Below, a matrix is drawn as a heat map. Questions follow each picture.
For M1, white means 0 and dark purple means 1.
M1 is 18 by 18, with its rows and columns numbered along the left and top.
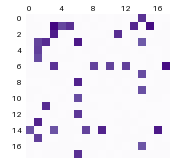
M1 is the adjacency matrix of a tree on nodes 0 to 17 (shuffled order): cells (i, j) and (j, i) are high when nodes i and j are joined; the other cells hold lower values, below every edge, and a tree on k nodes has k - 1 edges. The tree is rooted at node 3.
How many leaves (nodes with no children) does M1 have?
13
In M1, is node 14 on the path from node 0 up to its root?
yes
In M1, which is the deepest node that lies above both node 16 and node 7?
14
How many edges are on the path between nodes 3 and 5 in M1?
2
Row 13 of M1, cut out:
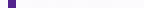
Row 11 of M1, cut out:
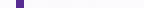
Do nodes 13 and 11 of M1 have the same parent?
no
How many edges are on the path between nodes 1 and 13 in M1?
1
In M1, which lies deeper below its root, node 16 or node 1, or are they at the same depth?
node 16
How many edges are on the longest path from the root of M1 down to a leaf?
2
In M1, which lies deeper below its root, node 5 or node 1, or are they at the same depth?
node 5
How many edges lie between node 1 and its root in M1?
1
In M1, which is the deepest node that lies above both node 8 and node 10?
6
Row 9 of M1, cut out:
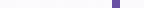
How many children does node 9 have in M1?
0
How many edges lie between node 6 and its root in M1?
1
